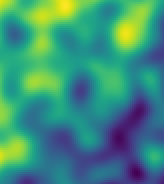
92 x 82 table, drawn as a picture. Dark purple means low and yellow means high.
Lone odd cells: none. Slope: up to the top left. Grain: smooth. Ninth with the lowest average: bottom right. Stripes: none.
